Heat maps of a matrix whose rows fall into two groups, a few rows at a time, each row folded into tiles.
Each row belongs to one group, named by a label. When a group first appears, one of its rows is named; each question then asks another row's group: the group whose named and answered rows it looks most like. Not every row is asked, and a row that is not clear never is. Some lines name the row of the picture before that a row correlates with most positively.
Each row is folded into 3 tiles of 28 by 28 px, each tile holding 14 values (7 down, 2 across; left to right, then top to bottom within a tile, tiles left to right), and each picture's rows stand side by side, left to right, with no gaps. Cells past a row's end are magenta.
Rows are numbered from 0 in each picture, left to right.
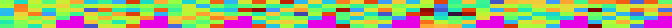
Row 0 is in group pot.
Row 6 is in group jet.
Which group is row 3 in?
jet
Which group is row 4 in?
jet
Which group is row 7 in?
jet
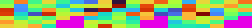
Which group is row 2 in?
pot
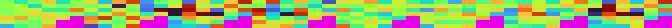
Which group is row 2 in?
pot
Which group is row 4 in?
jet
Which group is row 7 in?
pot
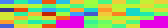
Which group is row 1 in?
pot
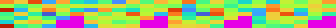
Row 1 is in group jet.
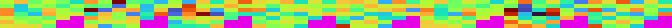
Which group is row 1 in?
jet
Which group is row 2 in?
pot
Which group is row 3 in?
jet
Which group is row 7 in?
jet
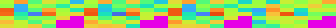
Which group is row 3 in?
pot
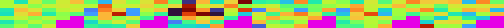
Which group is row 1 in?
pot
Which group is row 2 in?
pot
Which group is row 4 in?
pot
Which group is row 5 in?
jet
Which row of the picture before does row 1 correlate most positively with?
3
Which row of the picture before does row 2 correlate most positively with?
3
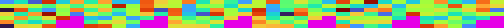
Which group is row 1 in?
jet
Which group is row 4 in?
jet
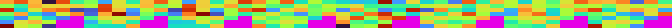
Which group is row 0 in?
jet
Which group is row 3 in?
jet
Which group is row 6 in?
pot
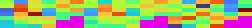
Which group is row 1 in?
pot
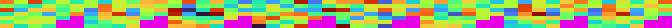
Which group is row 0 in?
jet
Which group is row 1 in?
pot
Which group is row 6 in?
pot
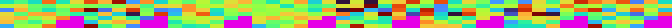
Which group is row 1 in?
jet
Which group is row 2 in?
pot
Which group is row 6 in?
pot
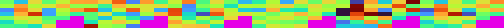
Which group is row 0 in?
pot
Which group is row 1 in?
jet
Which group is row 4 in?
pot
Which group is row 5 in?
pot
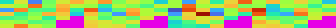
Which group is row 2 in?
pot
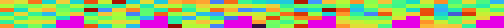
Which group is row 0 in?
jet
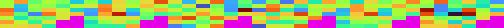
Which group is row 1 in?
pot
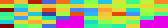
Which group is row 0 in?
jet
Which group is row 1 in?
pot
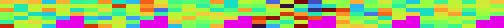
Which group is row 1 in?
jet
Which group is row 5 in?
pot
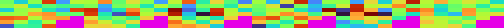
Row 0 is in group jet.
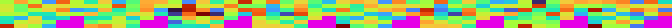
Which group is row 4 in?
jet
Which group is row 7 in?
jet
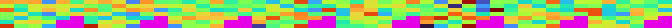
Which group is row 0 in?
jet
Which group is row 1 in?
jet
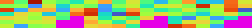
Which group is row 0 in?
jet
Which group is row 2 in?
jet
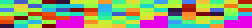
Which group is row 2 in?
pot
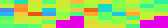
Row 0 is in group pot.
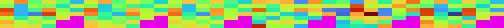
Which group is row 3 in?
jet
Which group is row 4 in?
pot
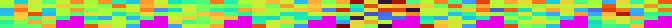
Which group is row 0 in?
pot
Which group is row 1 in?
jet
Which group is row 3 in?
jet
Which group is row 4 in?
jet
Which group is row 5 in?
jet
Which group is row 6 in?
jet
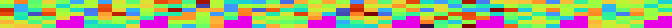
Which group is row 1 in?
pot
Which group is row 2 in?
jet
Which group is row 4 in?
pot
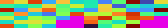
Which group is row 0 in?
jet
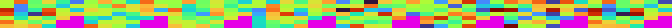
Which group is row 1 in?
jet
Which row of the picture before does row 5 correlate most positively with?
1
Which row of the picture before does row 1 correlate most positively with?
0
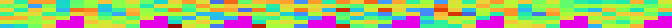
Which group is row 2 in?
jet
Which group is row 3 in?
jet
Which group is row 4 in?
jet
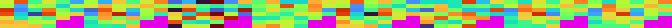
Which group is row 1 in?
pot
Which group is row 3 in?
jet
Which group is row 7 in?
pot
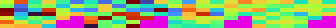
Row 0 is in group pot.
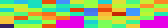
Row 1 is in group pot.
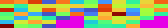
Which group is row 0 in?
jet
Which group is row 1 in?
pot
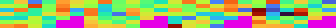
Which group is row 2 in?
jet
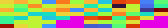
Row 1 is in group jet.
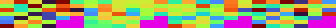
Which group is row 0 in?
jet
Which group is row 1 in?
pot
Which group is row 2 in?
jet
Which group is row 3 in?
jet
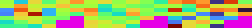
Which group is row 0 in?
pot
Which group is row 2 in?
jet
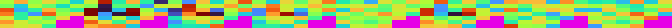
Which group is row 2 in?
pot
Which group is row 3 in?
pot
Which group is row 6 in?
jet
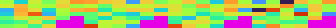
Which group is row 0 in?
pot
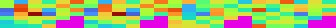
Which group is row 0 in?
pot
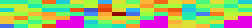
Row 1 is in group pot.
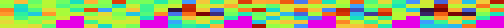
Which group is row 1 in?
jet
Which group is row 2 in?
pot
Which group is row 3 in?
jet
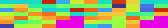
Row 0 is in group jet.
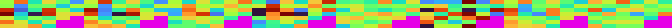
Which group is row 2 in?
pot
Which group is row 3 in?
pot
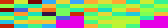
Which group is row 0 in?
jet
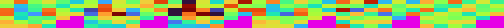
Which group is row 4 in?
jet
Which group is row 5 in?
jet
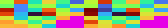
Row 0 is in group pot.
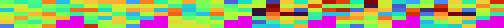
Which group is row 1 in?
jet
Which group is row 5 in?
pot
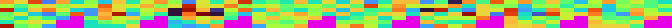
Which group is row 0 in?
jet
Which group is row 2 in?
pot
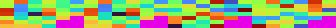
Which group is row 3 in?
jet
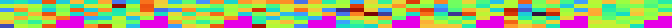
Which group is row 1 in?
jet
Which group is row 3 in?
jet
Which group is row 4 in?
pot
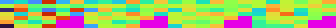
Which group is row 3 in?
pot
